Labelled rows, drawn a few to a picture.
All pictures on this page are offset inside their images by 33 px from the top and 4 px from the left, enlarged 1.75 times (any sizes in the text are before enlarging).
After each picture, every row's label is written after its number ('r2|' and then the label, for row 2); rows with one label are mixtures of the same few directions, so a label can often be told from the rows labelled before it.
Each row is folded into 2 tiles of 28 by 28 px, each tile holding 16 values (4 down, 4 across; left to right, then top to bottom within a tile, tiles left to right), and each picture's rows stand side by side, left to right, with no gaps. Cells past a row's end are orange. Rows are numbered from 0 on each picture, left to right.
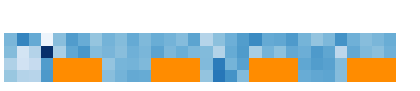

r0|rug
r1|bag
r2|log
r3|rug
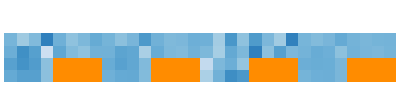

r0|rug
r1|rug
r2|bag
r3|rug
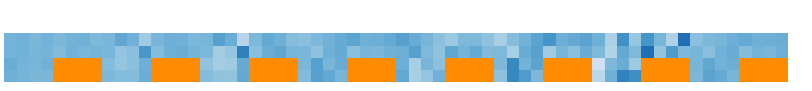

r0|bag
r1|rug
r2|rug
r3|log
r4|log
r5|log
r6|bag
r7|log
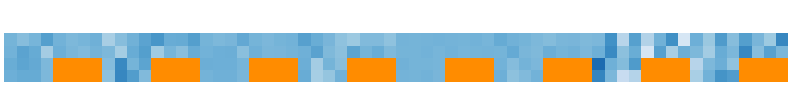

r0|rug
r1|log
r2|rug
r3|log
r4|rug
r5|log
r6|bag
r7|bag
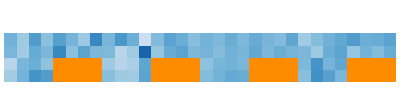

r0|bag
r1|rug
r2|bag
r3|log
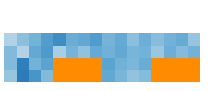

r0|log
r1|bag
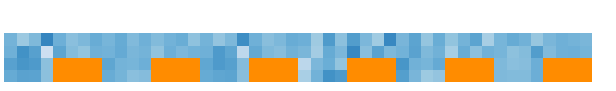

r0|rug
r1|bag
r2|rug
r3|bag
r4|bag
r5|rug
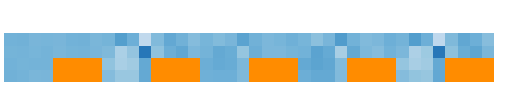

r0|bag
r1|rug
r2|rug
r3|rug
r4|rug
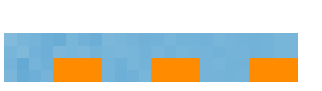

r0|log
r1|log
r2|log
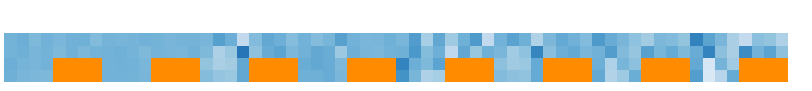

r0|bag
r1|rug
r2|rug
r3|rug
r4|bag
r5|rug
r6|log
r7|log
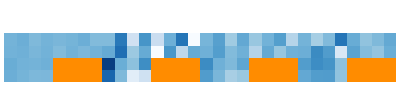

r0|bag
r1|bag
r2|bag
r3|rug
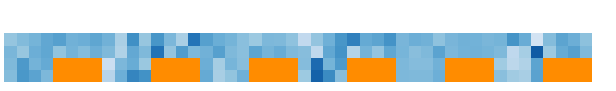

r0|log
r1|bag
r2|log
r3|log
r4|rug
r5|rug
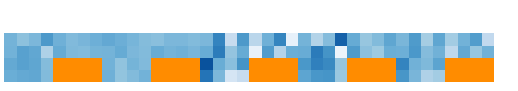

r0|rug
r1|log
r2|bag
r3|rug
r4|bag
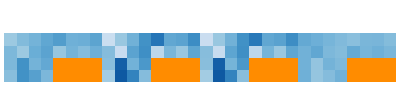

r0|log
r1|log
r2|log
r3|log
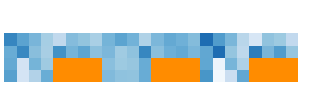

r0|log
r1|rug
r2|log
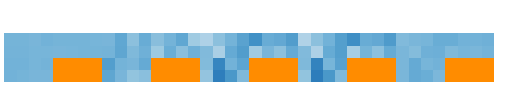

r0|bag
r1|bag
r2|log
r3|log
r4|log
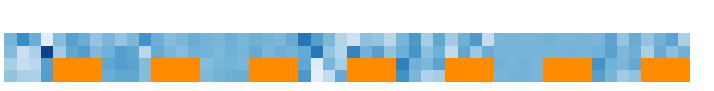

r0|rug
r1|rug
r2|bag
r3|log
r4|bag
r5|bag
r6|bag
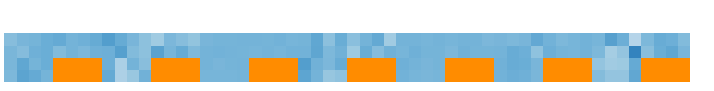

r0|log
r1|log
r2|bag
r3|bag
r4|bag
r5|rug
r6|rug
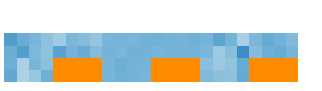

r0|log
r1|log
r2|rug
